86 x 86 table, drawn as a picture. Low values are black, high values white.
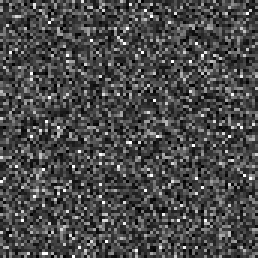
No seam splits the table. The values are skewed, with a long tail toward high values. The texture is fine-grained noise. Overall the values sit about 30% of the way up the scale. There are no regular stripes.
